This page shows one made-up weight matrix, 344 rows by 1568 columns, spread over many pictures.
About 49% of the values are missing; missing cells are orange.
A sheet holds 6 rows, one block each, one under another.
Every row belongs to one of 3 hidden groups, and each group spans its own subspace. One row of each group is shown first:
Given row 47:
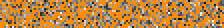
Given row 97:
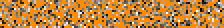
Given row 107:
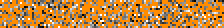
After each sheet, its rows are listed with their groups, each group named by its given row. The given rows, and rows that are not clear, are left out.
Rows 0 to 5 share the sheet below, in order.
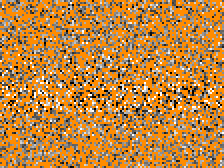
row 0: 107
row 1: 107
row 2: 107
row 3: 47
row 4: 47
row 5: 97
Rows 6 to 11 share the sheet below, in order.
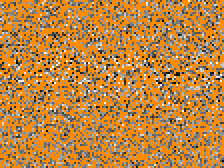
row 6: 47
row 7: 107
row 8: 47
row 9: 47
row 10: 107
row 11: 47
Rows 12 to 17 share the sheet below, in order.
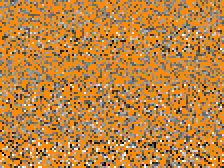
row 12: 97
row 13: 97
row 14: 97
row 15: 47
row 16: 97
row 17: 107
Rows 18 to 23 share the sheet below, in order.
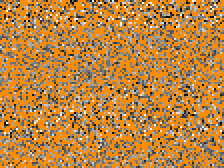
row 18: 47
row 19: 97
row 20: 47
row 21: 97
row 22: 47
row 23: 47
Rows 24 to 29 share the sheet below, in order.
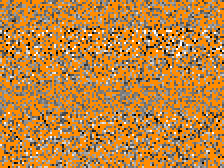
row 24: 97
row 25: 47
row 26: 97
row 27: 47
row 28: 47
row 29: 107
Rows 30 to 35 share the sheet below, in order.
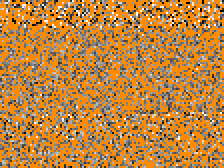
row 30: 97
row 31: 47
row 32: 97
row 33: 107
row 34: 47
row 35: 97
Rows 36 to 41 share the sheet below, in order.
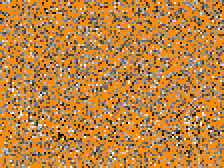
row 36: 47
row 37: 47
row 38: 47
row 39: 107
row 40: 97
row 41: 97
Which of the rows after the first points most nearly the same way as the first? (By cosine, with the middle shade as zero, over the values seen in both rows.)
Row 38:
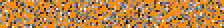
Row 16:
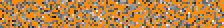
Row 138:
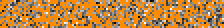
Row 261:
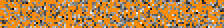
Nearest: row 261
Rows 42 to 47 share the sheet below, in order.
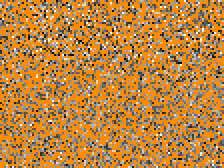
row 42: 107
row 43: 97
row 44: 107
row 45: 107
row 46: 47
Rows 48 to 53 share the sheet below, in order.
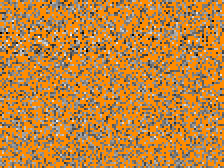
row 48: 97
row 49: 107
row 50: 47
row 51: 107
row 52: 47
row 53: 107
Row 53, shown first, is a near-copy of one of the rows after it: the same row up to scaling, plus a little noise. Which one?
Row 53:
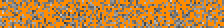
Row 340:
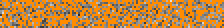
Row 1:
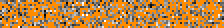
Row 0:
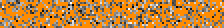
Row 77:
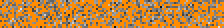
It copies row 340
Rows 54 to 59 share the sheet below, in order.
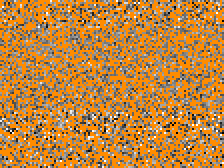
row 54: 47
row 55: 107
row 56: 107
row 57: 97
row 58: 47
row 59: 107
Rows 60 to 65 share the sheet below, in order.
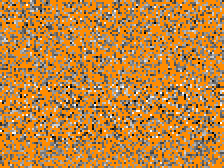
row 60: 107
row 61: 47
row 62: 47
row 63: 47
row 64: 97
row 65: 47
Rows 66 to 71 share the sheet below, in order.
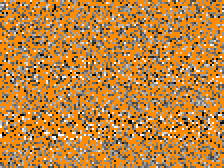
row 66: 107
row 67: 107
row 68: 47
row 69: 107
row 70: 97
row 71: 47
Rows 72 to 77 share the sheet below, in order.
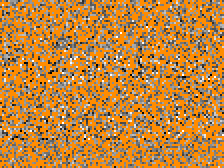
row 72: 107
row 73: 107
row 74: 107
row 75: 97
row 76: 107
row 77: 107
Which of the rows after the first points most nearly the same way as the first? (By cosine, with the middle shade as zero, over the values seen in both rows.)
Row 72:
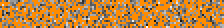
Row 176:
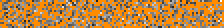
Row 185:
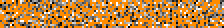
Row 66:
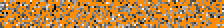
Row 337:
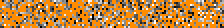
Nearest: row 66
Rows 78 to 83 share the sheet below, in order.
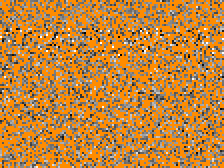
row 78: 47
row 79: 107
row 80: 47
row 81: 107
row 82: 107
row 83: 97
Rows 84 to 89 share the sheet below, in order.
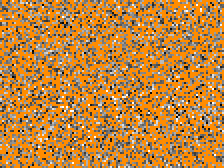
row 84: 97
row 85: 107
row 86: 97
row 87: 97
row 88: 107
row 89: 107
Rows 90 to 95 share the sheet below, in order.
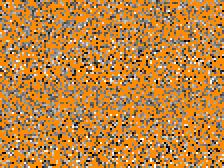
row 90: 107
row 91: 97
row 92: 107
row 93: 97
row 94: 97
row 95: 97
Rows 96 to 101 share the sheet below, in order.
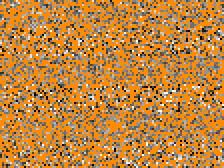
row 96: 107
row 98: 107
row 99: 47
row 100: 107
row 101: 47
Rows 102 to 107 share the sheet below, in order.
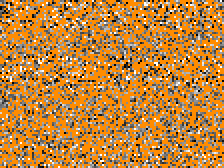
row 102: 47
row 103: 47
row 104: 47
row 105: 47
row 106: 47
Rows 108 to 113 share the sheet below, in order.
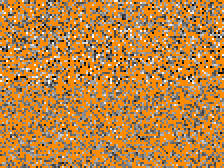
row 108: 107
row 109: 107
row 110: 107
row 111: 47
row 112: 97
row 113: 97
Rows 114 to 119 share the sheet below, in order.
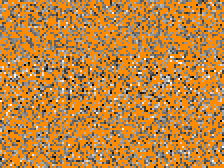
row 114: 97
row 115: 97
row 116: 107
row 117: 107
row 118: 107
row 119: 97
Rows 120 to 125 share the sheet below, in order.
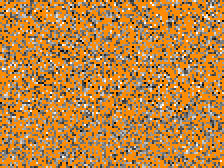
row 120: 47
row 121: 97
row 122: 107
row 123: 47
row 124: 107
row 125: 97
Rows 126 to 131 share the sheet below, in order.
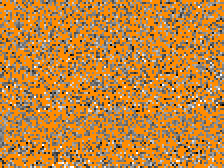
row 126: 47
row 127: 97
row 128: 47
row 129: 47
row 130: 47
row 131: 97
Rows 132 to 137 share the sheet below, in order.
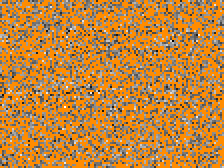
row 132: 47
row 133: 47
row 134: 97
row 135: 107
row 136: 97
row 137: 107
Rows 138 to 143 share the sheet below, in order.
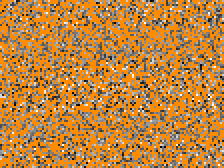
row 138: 107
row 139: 97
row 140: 97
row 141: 97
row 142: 97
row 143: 107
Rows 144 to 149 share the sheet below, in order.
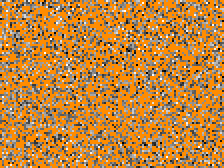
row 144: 47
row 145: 47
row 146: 47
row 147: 47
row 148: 97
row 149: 47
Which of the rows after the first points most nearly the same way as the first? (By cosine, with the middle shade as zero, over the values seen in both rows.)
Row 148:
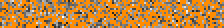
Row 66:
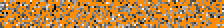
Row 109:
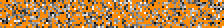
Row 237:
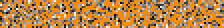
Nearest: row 109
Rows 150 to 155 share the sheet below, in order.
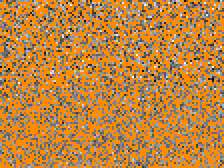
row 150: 47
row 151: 47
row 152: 107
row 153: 47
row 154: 107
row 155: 97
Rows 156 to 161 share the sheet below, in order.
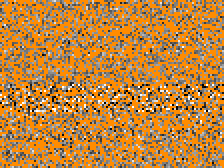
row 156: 107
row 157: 107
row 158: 97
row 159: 97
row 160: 97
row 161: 107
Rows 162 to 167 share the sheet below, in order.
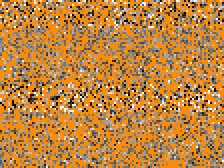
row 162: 47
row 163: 47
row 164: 107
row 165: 97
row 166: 97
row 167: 47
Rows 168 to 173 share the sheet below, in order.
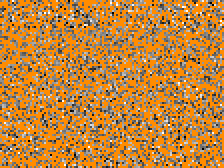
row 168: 97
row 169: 97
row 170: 47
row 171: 97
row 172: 47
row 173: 107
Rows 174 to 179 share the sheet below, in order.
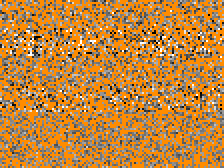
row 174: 97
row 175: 47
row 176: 47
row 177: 97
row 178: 47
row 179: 107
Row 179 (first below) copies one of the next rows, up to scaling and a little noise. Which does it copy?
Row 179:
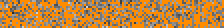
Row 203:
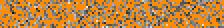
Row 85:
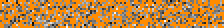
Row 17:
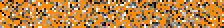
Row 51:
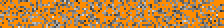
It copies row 203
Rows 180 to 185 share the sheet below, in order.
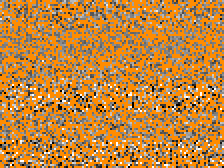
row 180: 47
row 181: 107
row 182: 97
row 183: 97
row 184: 97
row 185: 97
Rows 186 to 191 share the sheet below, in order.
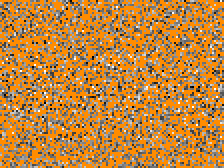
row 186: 47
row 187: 107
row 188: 107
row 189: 47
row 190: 97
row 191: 97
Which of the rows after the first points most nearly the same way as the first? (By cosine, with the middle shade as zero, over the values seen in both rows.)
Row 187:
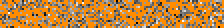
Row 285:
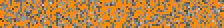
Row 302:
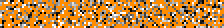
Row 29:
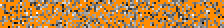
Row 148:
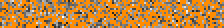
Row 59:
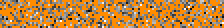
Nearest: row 59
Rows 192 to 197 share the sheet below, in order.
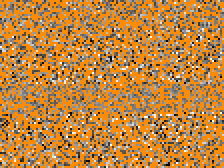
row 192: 47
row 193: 97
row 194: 97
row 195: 107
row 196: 47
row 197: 97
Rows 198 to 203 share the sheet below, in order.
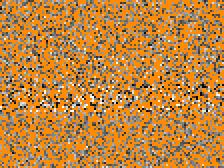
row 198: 107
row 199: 47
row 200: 47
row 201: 97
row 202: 47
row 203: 107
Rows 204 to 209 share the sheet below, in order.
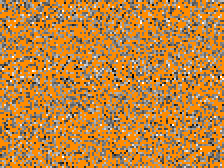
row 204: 107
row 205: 47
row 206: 97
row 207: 47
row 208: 47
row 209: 97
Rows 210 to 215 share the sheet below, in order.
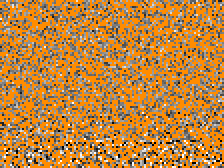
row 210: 107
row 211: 47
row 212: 47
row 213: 107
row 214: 107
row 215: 47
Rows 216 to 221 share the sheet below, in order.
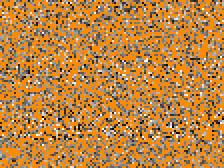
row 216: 47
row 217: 97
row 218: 47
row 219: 97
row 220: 97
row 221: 97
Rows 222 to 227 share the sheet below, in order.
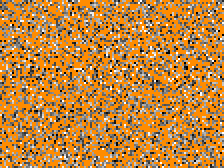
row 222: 97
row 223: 97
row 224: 97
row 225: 97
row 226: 47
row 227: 47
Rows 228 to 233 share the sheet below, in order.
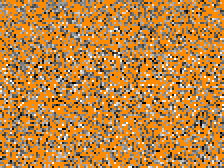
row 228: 97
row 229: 107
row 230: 47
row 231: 47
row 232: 97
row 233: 47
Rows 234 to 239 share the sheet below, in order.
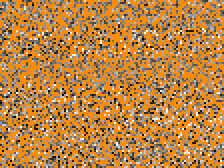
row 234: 107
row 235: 47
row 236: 47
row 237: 107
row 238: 107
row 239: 97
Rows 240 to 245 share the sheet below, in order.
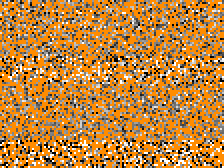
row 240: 97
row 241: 107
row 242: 47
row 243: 107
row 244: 107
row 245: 107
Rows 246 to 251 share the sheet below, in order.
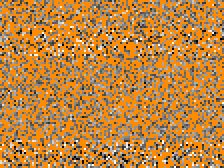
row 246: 97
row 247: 97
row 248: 107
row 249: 107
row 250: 107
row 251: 47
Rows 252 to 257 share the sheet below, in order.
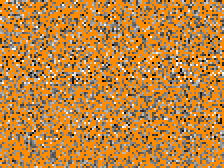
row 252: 107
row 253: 97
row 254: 107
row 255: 97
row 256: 107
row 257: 97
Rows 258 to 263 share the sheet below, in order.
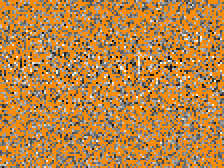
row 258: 107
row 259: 97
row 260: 107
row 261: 97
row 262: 97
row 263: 107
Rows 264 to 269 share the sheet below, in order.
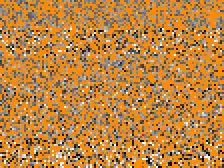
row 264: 97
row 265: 47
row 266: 107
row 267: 107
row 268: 97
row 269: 47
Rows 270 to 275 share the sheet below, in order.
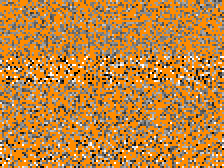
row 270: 107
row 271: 107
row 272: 107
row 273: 97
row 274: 97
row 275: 107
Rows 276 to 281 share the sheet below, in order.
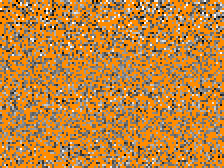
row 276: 107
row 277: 107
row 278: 107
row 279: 97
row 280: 47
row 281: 107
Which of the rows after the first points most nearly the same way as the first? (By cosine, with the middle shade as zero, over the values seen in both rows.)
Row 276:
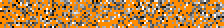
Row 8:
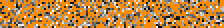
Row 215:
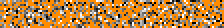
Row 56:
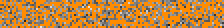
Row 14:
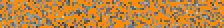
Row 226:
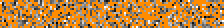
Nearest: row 226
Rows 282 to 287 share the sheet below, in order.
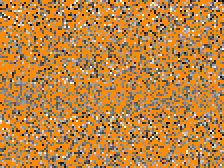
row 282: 107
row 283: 47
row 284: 97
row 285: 97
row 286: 107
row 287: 97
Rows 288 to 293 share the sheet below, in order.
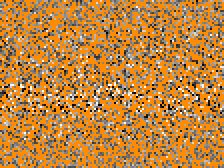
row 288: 107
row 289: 47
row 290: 107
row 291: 97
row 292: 47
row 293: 47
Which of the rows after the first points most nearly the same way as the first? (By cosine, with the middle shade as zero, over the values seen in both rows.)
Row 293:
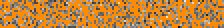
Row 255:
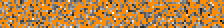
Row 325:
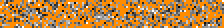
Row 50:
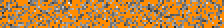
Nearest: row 255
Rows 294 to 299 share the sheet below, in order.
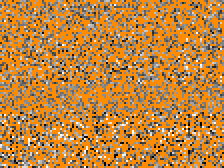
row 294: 47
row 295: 97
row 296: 97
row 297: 97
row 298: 97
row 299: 107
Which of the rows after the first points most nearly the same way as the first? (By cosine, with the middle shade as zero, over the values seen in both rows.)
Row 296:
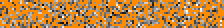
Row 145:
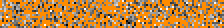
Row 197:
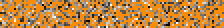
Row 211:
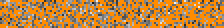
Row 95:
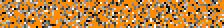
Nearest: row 197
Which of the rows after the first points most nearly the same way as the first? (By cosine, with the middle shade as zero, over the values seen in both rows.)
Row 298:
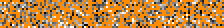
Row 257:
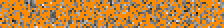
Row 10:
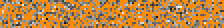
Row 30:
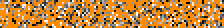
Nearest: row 30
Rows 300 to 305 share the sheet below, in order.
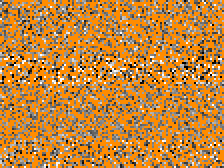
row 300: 47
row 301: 107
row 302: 97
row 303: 97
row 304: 97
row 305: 47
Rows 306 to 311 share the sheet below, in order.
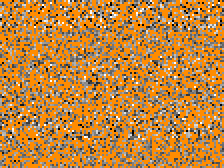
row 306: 97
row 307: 47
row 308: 47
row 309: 97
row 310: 97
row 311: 107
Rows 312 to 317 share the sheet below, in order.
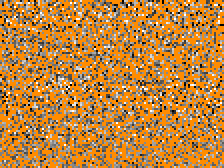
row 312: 47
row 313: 47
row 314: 97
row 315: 47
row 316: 107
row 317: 47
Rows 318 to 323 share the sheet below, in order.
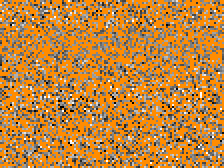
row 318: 97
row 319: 107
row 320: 107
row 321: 97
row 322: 47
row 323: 47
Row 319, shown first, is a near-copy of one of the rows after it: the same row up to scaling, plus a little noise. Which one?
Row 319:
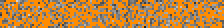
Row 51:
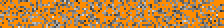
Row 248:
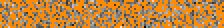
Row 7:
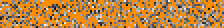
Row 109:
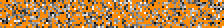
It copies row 248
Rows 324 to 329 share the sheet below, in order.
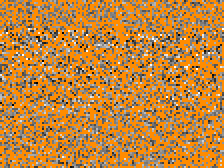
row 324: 47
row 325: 107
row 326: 97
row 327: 97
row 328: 107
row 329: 97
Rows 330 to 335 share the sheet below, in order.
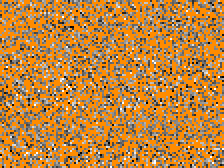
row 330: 97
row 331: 97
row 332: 47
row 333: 47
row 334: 97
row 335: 107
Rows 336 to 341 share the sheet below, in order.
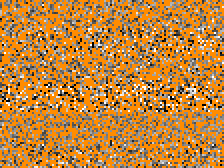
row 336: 97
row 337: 107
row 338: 97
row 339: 47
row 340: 107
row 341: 97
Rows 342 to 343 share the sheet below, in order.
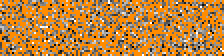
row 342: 107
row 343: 97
